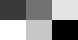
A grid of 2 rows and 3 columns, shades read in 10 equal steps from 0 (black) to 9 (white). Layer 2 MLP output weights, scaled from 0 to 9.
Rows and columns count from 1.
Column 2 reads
4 7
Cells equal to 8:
1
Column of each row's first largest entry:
3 1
